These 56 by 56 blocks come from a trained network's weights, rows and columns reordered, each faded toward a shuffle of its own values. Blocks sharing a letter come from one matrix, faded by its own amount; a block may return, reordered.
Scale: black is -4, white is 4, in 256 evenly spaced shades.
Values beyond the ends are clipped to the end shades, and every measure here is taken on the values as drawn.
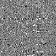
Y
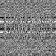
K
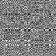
K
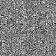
Y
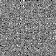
Y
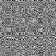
K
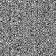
Y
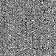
Y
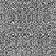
K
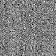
Y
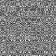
K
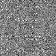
Y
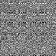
K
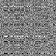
K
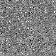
Y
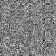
Y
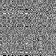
K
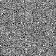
Y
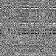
K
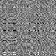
K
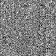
Y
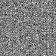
Y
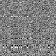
K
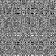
K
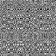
K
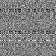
K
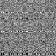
K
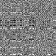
K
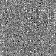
Y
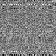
K
